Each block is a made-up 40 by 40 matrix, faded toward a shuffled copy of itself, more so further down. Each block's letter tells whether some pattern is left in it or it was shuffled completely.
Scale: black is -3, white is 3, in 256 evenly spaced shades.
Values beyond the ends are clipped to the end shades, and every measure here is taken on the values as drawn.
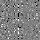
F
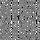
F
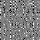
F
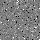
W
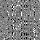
F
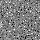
W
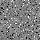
W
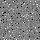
W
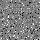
W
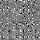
F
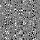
F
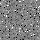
W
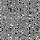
F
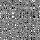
F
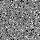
W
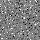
W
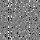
F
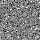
W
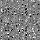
F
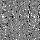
F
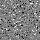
W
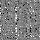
F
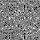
F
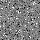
W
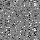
F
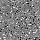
W
